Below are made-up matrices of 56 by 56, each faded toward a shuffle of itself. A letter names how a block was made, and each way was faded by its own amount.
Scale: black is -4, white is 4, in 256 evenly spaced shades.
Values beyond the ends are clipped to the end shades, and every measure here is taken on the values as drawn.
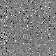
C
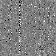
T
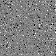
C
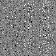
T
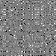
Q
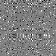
Q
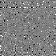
Q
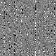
T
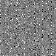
T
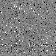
C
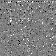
C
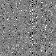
T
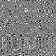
Q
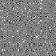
Q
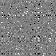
Q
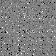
C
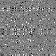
Q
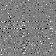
Q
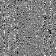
T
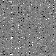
C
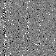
T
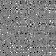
Q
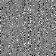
T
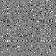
Q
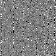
T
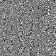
T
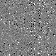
C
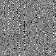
T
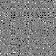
Q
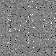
C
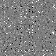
C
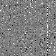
T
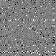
Q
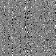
T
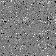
C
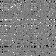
Q
